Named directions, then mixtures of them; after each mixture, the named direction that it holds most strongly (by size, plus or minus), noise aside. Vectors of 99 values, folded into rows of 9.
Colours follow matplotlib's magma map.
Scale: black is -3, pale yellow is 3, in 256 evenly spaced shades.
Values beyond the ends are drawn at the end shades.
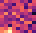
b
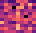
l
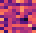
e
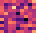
l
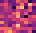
l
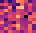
l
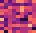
e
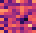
e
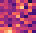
b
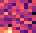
b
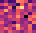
l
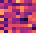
e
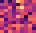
e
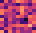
e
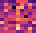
l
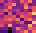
b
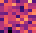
b
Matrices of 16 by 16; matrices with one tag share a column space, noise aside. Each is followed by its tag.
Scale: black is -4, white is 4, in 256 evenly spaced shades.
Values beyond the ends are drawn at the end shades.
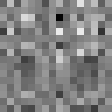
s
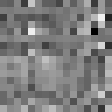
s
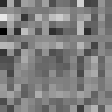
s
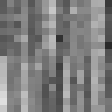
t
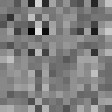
s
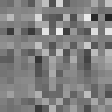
s
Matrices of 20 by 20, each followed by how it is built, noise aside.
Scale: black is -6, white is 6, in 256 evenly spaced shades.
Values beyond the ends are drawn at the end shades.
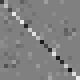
diagonal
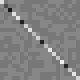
diagonal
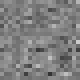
low rank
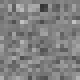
low rank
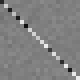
diagonal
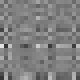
low rank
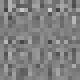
low rank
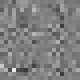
low rank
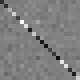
diagonal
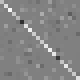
diagonal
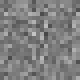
low rank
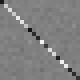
diagonal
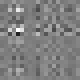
low rank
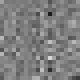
low rank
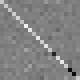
diagonal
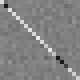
diagonal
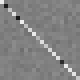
diagonal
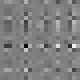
low rank
